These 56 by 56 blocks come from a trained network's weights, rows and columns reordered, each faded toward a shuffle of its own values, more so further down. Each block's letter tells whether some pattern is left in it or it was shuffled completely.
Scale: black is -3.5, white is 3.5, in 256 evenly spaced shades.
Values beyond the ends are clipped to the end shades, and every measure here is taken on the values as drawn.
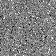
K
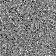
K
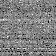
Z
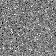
K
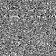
Z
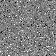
K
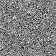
K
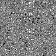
Z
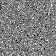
K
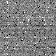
Z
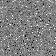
K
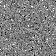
K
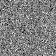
K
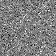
K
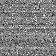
Z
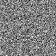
Z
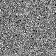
K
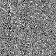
Z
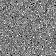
K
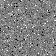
K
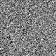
Z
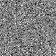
Z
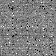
Z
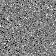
K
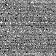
Z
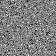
K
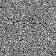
Z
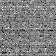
Z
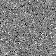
K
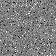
K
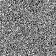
K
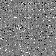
Z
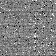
Z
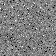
K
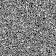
K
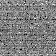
Z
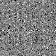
Z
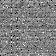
Z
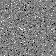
K
